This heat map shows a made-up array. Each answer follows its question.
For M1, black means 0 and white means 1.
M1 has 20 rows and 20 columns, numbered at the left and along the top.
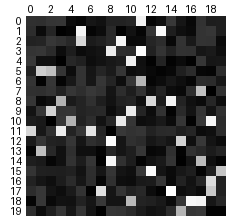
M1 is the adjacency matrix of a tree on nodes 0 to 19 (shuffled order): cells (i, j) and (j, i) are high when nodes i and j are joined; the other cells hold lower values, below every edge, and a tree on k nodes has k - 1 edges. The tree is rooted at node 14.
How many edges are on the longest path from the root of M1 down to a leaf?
8
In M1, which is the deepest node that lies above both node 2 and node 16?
18
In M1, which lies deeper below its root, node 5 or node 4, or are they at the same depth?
node 5
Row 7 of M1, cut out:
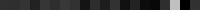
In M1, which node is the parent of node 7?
17
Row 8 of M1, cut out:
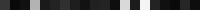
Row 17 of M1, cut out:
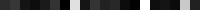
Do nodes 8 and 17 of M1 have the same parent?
yes
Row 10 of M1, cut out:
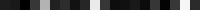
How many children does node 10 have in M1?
2
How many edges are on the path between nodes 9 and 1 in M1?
3
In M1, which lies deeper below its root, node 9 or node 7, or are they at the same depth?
node 9
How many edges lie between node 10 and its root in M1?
3
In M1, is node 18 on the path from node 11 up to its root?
no
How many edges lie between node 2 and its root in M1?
5
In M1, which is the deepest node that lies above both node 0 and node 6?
11
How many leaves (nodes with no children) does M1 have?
7
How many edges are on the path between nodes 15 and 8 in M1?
2
